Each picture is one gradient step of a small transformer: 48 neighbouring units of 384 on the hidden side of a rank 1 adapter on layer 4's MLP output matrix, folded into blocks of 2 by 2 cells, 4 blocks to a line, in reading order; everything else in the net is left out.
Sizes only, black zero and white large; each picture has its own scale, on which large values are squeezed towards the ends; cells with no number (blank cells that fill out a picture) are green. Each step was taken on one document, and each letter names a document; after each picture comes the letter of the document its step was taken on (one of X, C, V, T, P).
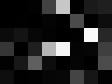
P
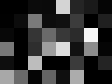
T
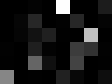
T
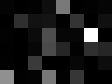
T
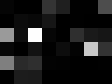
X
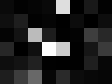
P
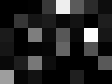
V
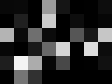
X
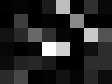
P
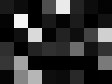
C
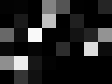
X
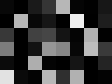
T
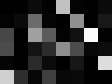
T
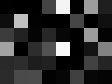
P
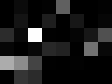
X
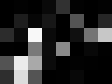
X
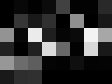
X
